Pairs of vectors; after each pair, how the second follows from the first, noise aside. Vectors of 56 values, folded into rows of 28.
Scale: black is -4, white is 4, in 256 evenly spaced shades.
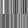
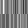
copied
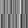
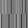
partly zeroed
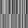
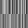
copied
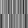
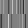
partly zeroed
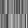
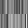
copied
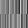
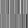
partly zeroed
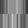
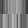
copied
